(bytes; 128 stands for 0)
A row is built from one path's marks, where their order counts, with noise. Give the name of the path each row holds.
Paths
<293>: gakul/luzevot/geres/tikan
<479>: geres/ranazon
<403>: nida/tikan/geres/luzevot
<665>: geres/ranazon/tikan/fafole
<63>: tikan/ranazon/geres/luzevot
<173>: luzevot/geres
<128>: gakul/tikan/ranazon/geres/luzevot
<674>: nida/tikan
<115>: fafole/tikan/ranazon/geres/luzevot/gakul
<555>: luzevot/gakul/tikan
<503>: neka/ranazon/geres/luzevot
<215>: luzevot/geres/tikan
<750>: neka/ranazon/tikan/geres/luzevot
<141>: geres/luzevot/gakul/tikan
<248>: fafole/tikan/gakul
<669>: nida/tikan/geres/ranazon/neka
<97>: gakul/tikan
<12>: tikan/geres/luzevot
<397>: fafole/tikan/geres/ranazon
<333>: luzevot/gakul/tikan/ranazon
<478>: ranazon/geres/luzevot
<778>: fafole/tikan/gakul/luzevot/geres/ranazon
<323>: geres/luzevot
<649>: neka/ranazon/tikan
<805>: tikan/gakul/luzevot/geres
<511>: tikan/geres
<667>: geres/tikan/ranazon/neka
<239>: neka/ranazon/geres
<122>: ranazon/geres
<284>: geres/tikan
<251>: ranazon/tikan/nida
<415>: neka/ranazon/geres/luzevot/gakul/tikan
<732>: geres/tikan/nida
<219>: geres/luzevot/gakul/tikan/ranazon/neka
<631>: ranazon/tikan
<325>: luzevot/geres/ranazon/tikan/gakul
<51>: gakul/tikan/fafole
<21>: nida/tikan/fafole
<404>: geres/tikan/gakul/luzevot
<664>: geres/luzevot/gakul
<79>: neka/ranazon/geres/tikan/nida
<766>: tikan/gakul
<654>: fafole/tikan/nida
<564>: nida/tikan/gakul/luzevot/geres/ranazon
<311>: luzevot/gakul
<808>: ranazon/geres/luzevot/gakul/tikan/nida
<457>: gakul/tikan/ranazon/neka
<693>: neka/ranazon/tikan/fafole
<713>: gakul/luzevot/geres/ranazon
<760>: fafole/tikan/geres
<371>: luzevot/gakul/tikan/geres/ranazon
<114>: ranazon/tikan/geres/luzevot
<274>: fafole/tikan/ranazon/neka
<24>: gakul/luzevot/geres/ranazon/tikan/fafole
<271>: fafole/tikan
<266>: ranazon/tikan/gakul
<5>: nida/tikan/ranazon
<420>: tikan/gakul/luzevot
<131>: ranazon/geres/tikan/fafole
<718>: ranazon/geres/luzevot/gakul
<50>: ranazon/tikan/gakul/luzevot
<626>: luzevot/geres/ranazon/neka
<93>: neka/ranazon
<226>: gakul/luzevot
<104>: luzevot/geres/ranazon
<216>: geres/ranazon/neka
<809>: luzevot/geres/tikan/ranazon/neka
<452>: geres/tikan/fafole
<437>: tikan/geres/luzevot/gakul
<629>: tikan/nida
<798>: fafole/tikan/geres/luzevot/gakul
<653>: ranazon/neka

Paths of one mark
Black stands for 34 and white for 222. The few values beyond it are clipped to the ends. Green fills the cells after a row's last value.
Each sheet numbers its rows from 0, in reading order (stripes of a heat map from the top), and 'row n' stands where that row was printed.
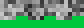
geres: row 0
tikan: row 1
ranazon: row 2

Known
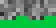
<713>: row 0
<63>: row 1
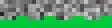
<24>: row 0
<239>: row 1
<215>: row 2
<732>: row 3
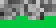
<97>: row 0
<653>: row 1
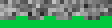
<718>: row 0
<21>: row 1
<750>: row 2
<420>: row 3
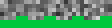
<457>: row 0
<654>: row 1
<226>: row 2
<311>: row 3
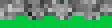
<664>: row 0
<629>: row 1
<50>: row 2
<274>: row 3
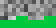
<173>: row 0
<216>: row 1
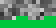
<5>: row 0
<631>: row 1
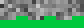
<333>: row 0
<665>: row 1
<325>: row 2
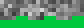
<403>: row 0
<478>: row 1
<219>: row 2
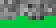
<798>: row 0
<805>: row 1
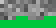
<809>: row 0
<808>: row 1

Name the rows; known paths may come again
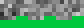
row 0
<21>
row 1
<667>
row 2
<750>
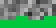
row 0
<798>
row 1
<97>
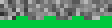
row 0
<226>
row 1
<809>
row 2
<403>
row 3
<626>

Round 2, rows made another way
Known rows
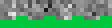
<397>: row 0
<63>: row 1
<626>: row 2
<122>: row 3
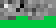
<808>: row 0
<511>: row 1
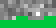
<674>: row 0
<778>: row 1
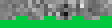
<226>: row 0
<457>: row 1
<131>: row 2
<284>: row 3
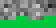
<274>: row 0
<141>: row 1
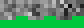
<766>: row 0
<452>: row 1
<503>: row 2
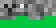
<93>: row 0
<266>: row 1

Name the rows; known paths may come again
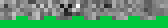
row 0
<760>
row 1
<325>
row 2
<649>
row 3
<664>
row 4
<555>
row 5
<284>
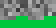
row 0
<12>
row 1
<457>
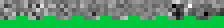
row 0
<274>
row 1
<24>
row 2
<732>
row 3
<122>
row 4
<653>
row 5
<226>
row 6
<693>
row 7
<79>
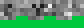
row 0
<452>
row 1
<93>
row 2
<397>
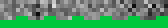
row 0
<766>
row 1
<131>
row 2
<674>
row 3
<248>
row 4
<478>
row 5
<503>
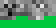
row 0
<239>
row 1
<626>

